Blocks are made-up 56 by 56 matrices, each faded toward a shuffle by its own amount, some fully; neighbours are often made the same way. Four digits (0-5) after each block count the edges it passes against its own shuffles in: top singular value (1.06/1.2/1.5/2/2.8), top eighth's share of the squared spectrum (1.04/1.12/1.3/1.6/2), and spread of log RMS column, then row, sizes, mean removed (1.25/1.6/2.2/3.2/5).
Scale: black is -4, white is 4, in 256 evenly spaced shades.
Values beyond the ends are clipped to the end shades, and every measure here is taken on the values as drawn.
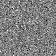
1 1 0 0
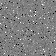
0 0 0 0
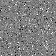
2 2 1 0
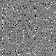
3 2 1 0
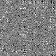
3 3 2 1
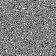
0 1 0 0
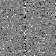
3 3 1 0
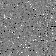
2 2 0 0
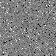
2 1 0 0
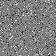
1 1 0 0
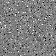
0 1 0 0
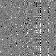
4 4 2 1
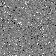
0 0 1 0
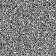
0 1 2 0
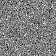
0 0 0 0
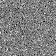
0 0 1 0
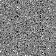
1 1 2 0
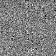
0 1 2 0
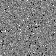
0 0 0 0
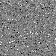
0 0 0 0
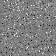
1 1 0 0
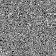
0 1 0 2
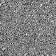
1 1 0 2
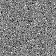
0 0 0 0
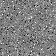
0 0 0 0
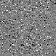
3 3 1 1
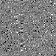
3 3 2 1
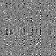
4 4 2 2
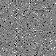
3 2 1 0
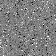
2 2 1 0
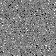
2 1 0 0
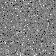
1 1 0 1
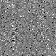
3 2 1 0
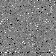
2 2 0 1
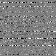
3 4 0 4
